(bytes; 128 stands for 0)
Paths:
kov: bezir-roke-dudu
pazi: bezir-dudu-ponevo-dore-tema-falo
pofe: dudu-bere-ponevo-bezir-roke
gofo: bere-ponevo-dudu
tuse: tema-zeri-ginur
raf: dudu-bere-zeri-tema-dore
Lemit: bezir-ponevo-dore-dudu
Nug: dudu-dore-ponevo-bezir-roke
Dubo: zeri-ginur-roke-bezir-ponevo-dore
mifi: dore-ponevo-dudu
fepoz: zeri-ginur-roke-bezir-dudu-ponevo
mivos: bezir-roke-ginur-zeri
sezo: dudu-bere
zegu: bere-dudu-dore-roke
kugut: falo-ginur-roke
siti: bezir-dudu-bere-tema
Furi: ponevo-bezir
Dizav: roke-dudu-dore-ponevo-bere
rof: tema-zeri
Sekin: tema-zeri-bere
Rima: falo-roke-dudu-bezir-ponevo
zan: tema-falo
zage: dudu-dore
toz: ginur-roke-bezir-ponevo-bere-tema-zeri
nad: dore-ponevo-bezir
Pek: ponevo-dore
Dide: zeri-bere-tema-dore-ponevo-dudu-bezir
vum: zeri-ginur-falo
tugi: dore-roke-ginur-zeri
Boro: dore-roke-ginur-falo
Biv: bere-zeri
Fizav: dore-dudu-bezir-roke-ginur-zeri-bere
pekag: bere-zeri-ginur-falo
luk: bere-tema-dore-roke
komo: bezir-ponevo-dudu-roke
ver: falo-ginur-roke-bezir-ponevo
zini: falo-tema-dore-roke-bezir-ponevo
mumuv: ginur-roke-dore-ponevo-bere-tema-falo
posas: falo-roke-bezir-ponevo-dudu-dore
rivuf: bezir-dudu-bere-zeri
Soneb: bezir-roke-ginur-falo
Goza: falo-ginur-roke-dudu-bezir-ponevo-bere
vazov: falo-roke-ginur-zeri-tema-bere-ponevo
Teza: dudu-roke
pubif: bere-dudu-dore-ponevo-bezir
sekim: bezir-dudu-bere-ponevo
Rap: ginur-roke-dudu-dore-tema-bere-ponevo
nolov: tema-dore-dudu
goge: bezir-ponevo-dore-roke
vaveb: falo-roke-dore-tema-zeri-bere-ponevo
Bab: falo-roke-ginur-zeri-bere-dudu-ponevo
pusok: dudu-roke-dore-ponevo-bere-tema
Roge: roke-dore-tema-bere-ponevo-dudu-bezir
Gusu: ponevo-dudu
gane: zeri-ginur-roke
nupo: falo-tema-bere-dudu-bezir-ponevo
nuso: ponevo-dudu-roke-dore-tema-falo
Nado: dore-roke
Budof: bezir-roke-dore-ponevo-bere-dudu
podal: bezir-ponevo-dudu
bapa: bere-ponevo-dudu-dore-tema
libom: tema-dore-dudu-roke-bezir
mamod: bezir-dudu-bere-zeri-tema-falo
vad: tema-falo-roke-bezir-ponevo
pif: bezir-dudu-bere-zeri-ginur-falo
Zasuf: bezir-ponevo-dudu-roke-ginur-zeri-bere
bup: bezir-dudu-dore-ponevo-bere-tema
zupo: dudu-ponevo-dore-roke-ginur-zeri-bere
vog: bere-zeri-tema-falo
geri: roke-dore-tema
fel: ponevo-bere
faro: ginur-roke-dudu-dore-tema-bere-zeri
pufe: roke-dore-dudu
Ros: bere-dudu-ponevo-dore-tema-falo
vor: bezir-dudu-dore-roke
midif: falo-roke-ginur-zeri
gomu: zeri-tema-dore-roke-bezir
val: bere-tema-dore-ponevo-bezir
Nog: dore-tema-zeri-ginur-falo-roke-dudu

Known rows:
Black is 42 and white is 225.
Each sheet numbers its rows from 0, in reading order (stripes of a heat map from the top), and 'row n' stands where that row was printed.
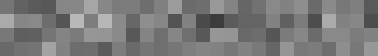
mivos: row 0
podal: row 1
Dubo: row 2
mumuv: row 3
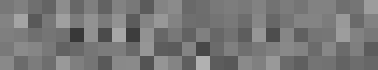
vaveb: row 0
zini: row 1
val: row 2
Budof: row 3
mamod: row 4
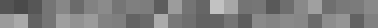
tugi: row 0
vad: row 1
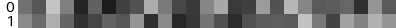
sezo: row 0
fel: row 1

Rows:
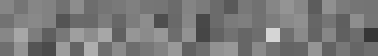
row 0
Goza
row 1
Dizav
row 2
kov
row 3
gomu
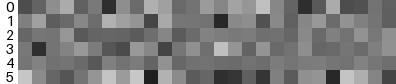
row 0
zage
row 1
goge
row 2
Rap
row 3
pekag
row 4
Roge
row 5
Furi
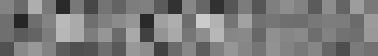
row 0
gofo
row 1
vum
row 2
midif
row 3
zegu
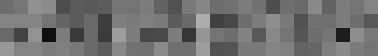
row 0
bapa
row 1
siti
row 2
Biv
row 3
nupo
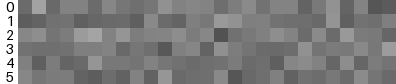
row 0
libom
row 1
faro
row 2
posas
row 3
vazov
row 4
Zasuf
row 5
bup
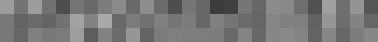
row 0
sekim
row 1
fepoz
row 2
Bab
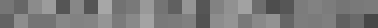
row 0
mifi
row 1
vor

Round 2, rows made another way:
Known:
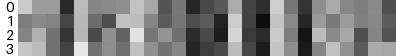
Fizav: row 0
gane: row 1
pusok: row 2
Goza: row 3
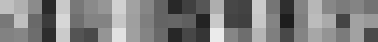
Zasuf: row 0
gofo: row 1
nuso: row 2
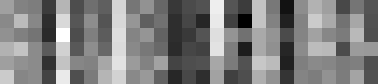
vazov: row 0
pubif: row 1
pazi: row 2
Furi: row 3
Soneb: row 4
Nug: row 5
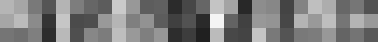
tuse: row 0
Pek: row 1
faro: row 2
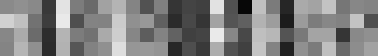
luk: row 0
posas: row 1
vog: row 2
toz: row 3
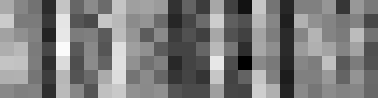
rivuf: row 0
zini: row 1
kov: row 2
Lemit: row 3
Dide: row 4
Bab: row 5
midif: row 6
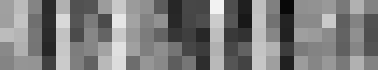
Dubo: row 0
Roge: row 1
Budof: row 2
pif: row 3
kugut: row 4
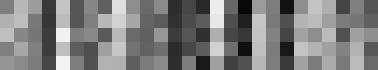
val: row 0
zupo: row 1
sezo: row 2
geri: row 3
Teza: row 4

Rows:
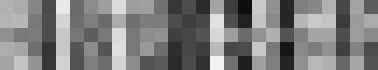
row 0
pofe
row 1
fel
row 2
zan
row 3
bup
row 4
nad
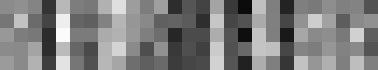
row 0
mivos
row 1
Gusu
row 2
vor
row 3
Boro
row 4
Nado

